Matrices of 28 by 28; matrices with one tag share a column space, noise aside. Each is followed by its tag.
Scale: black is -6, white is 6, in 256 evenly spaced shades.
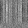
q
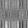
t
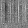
q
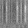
q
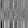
t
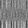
t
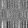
t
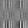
t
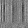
q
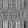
t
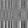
t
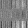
t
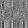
t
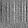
q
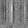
q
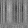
q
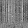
q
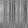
q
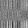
t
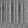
q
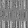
t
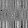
t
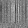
q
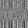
t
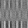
t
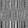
t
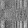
t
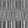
t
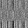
t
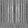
q
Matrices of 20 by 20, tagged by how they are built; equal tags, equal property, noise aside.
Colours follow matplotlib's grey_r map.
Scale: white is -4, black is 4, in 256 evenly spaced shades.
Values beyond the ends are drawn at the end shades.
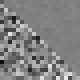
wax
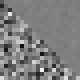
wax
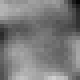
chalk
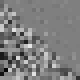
wax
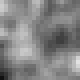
chalk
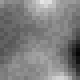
chalk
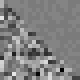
wax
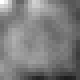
chalk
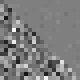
wax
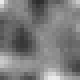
chalk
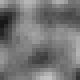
chalk
